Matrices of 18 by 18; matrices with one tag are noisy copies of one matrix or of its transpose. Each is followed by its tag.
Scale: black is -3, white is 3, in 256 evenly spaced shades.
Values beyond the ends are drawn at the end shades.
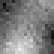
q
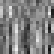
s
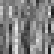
s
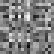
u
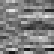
s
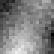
q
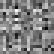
u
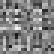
u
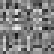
u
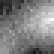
q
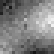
q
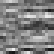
s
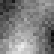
q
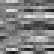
s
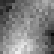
q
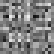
u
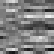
s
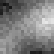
q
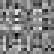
u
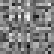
u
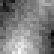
q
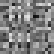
u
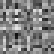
u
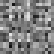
u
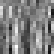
s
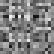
u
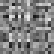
u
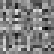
u
